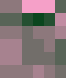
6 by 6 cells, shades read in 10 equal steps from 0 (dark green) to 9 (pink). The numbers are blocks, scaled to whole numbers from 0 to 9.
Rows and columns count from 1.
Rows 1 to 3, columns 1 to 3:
5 5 9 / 3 3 1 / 5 5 4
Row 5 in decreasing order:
6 6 4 4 4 3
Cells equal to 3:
5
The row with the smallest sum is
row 2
